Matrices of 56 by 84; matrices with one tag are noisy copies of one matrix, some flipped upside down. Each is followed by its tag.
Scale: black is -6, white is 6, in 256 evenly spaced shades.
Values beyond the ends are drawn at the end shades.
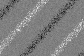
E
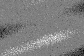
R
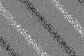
E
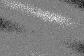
R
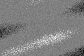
R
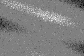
R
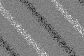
E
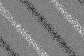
E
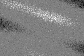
R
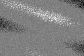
R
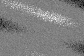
R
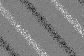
E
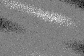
R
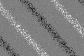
E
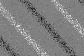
E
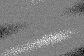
R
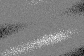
R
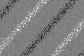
E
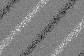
E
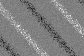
E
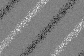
E
